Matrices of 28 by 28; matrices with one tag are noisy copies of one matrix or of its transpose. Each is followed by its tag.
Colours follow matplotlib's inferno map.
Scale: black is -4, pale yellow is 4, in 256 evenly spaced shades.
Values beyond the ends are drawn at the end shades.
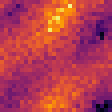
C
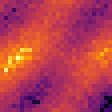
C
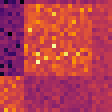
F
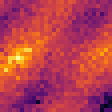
C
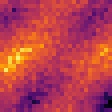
C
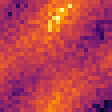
C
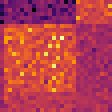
F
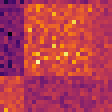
F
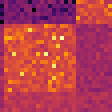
F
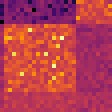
F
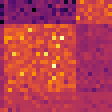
F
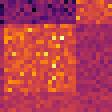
F
